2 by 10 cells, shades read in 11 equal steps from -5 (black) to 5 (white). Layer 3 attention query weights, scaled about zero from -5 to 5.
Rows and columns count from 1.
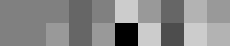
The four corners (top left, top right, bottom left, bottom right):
0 1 0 2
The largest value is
3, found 3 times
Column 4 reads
-1 -1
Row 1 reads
0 0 0 -1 0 3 1 -1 2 1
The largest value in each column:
0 0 1 -1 1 3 3 -1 3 2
